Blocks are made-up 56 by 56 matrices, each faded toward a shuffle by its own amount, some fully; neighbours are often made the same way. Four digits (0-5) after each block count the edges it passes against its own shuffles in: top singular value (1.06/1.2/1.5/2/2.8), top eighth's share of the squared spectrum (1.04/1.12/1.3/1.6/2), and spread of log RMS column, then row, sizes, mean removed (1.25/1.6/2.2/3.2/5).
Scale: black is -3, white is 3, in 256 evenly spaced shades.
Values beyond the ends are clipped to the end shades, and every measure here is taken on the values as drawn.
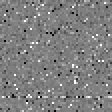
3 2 0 0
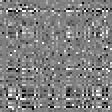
5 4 2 3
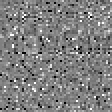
3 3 1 1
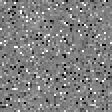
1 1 0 0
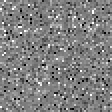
2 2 0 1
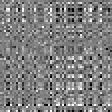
5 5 3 3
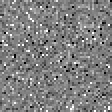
2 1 0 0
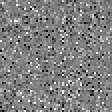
3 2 1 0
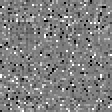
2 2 0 0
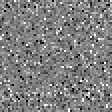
2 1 0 1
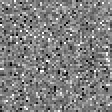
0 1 1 0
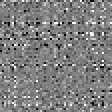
4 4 2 3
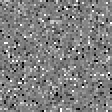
0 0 0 0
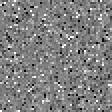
0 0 0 0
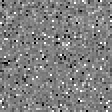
0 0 0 0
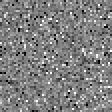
0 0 0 0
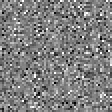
4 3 2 2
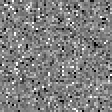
1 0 0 0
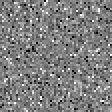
2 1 0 0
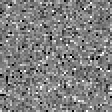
0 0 0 0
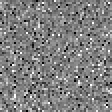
0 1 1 0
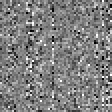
1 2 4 0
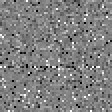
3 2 0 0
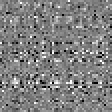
4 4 2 3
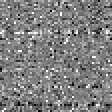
3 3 1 2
